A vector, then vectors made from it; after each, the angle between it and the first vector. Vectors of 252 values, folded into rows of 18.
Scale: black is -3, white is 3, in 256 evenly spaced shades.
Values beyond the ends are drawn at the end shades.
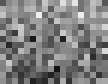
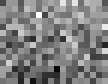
nearly parallel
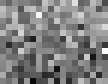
nearly parallel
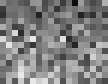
nearly opposite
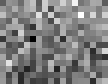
nearly parallel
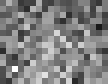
partly opposed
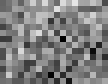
partly aligned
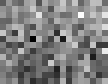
nearly parallel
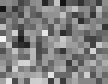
partly opposed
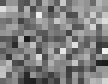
partly aligned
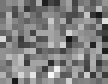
partly opposed
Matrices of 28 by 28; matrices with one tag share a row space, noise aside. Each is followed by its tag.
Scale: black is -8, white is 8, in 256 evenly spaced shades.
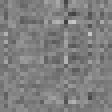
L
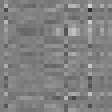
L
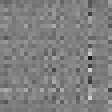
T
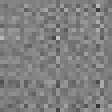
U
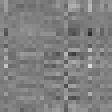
L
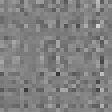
U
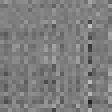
T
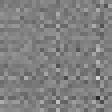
U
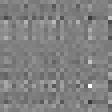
T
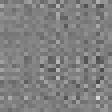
U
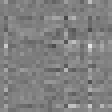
L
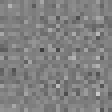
U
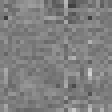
L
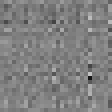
T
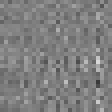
U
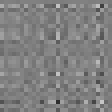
U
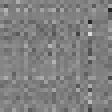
T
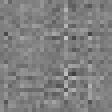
L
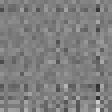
U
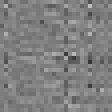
L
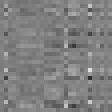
L
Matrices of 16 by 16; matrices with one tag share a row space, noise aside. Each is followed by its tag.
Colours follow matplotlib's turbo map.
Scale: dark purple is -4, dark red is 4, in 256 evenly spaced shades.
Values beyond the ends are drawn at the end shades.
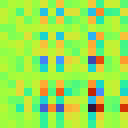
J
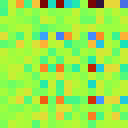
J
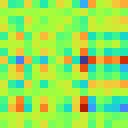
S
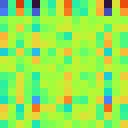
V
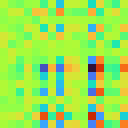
J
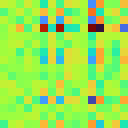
J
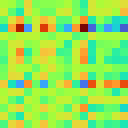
S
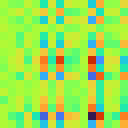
J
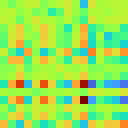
S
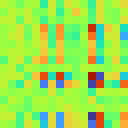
J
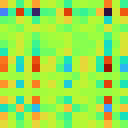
V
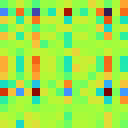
V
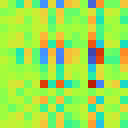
J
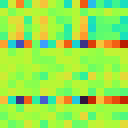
S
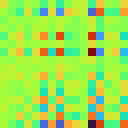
J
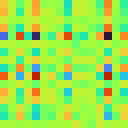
V
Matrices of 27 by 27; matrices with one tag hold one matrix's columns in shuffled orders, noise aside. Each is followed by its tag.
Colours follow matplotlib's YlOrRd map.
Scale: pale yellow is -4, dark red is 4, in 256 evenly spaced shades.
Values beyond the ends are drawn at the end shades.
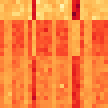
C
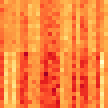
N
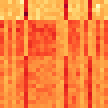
C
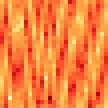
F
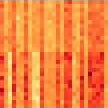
N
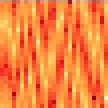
F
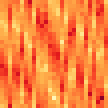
F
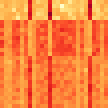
C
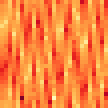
F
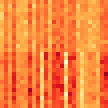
N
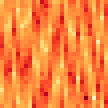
F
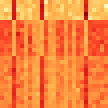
C
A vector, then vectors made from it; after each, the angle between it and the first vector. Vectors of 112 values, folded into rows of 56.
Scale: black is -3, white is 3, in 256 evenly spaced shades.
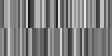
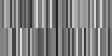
partly aligned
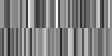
nearly opposite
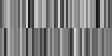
nearly parallel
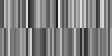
nearly parallel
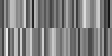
orthogonal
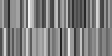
nearly opposite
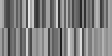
nearly opposite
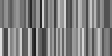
partly aligned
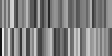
orthogonal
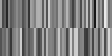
orthogonal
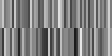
orthogonal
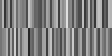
partly opposed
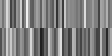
partly aligned
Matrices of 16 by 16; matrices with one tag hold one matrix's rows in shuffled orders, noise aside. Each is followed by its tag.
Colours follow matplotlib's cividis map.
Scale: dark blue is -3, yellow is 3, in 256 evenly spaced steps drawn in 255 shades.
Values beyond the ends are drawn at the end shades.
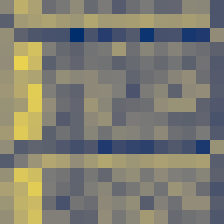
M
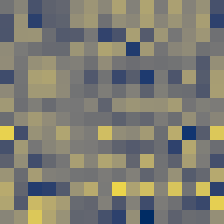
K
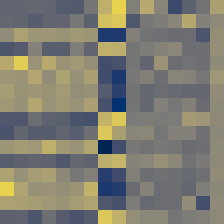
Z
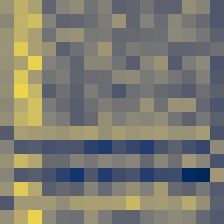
M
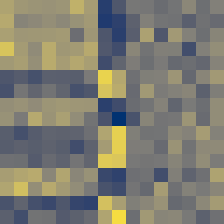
Z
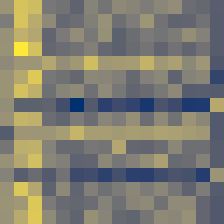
M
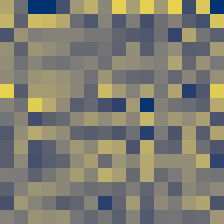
K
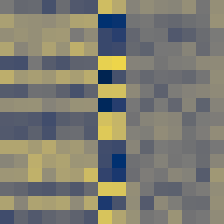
Z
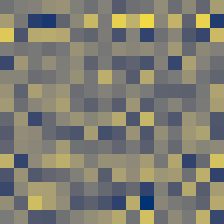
K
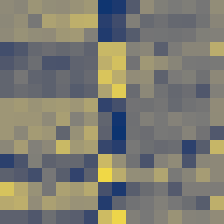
Z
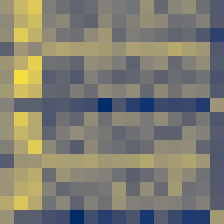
M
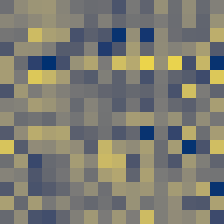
K
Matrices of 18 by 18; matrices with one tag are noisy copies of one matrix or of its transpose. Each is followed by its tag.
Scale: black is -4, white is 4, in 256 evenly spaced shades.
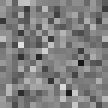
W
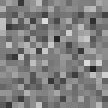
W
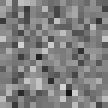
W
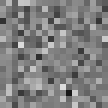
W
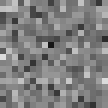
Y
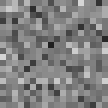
Y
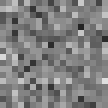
Y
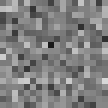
Y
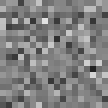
W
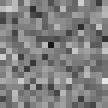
Y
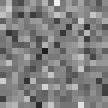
Y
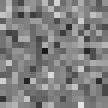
Y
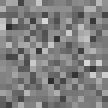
W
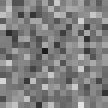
Y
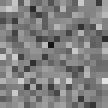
Y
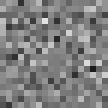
W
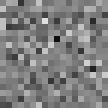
W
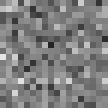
Y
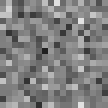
Y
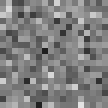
Y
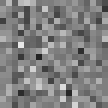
W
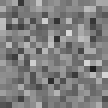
W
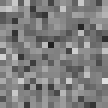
Y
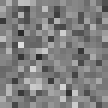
W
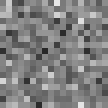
Y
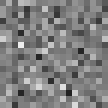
W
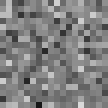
Y
